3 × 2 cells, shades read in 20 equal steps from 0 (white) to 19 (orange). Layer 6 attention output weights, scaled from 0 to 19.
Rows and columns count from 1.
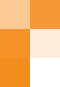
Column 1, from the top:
9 18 19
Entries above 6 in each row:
2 1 1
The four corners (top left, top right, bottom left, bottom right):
9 17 19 0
